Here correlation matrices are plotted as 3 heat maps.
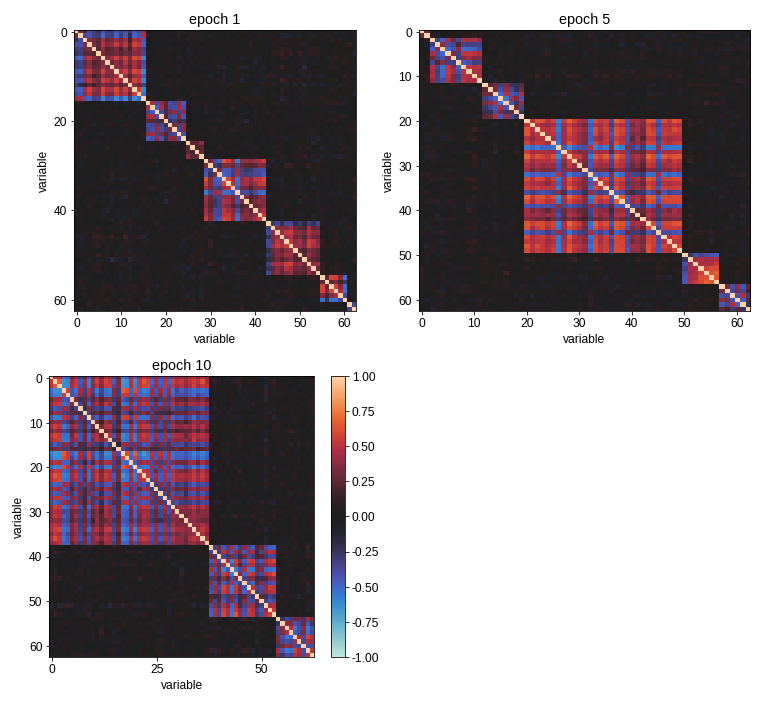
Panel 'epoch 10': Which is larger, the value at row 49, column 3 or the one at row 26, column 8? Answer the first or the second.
the first
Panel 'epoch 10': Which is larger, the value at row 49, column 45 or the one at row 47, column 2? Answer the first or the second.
the second
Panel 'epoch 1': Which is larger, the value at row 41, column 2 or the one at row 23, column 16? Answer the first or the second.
the second
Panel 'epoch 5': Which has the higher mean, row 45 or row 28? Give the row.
28
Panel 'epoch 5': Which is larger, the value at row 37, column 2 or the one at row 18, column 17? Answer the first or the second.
the second
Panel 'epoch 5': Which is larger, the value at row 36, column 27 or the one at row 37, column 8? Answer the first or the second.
the second
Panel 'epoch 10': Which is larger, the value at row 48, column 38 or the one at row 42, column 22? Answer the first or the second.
the second
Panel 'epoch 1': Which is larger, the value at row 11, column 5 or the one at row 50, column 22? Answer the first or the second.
the first
